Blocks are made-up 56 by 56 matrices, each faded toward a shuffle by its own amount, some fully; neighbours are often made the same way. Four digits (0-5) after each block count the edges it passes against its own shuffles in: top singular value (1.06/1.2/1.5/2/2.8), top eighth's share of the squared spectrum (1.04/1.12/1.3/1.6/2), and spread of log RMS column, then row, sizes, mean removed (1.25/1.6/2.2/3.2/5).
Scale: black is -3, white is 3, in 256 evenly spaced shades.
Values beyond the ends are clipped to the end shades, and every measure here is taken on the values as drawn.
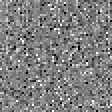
3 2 1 0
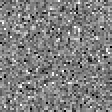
0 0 0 0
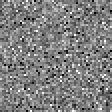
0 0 0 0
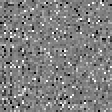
3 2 0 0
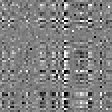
5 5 3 3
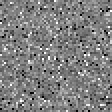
0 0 0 0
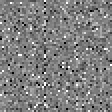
2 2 1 0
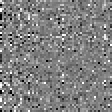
4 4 3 2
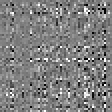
4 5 4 3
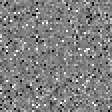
2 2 1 1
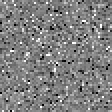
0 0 0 0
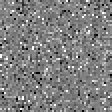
1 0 0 0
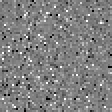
1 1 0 0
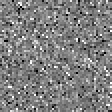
1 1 0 0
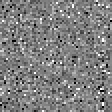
2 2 1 0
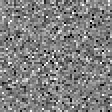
2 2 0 1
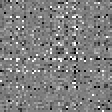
4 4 2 3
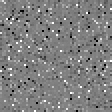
2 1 1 0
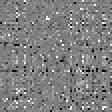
4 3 2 1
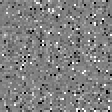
3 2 1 1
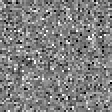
1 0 0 0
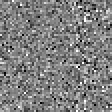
1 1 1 0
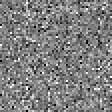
0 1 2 0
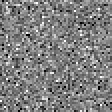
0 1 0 0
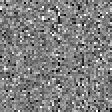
1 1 2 0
